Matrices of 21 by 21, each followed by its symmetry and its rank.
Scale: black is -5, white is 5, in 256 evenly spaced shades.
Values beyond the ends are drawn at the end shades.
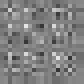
symmetric, rank two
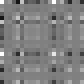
symmetric, rank one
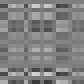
neither, rank one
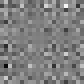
antisymmetric, rank two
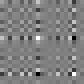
symmetric, rank one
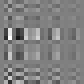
neither, rank one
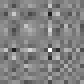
symmetric, rank two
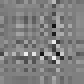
antisymmetric, rank two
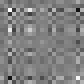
symmetric, rank two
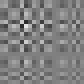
symmetric, rank one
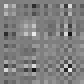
symmetric, rank two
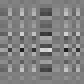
neither, rank one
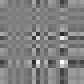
symmetric, rank one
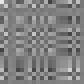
symmetric, rank two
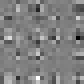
antisymmetric, rank two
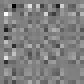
antisymmetric, rank two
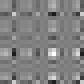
symmetric, rank one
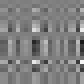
neither, rank one
